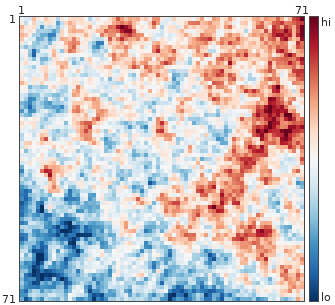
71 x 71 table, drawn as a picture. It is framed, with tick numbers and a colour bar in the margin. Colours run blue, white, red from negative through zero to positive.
Ninth with the lowest average: bottom left. Mirror symmetry: none. Grain: blotchy. Stripes: none. Ninth with the highest average: top right. Slope: up to the top right.
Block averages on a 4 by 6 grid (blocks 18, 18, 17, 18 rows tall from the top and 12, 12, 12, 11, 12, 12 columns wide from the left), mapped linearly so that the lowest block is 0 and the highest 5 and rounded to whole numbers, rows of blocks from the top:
2 3 4 3 4 5 | 2 3 2 3 3 5 | 1 2 2 3 4 3 | 0 1 2 1 2 3
